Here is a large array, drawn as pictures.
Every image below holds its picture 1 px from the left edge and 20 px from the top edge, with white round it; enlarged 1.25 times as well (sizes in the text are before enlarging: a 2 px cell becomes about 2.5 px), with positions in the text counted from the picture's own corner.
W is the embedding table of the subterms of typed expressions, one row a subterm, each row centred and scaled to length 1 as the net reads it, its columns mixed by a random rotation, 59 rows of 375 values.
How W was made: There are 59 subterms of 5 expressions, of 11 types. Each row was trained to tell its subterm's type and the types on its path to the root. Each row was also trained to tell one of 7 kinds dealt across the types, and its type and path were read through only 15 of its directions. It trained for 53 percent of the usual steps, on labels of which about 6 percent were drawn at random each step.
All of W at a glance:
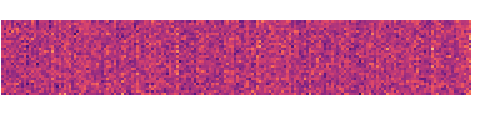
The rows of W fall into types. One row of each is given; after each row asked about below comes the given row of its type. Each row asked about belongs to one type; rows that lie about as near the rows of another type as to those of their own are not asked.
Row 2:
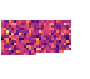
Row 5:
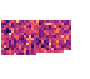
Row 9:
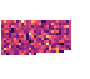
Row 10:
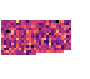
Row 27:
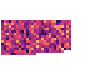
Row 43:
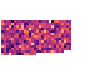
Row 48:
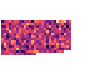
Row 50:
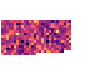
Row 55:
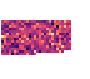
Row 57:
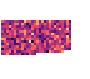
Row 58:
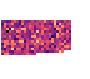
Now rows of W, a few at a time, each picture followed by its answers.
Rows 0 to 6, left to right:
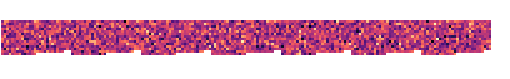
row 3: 48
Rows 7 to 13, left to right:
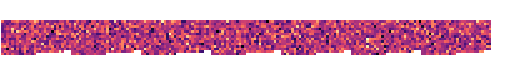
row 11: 27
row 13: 2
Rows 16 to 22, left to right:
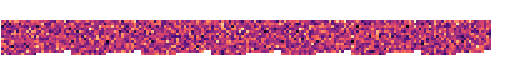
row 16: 48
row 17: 48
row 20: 48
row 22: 57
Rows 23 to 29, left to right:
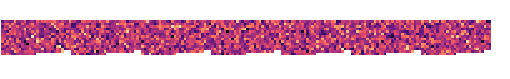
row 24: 27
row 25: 10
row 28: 57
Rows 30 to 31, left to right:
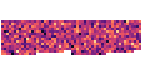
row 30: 55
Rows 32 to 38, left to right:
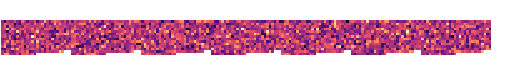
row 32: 58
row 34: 48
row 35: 2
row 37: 2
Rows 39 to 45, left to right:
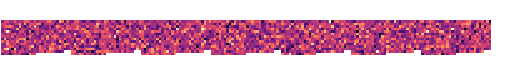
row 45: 2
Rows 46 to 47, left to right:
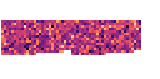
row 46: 55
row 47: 10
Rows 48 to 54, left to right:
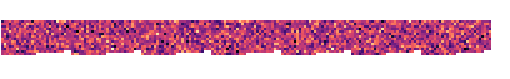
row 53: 2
